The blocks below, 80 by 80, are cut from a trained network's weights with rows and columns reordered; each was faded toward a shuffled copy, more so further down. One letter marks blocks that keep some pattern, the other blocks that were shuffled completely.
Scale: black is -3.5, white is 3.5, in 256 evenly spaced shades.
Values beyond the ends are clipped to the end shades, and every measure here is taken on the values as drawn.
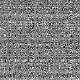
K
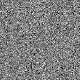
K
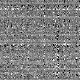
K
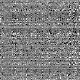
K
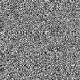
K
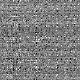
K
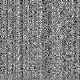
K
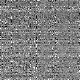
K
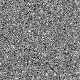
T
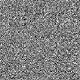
K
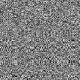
K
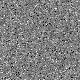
T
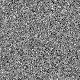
T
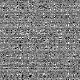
K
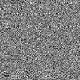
K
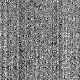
K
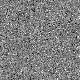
T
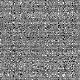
K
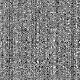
K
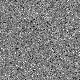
T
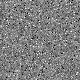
T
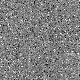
T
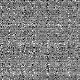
K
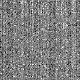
K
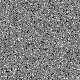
T
